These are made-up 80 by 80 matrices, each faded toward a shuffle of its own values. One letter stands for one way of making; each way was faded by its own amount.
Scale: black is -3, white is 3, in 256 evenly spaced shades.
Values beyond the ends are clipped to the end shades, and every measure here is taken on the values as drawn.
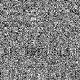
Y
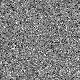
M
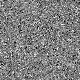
M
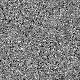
M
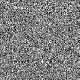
Y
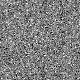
M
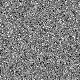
M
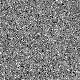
M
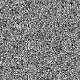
Y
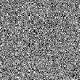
Y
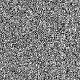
Y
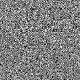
Y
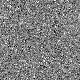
M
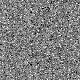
M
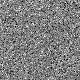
M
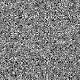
Y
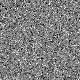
M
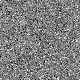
M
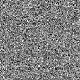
Y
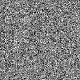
Y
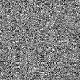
Y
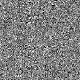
Y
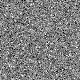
M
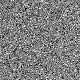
M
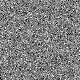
M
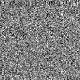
Y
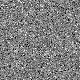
M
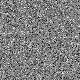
M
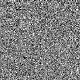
Y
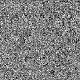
Y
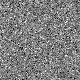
M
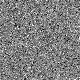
M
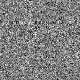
Y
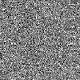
Y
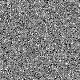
M
